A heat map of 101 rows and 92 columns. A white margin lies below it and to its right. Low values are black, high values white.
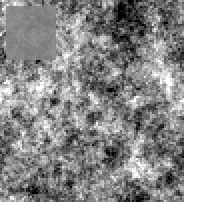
The field is mottled with small blotches. The top left is the calmest part. The halves do not mirror each other. In the top left lies a patch that is calmer than the rest. The ninth with the lowest average is the top right.
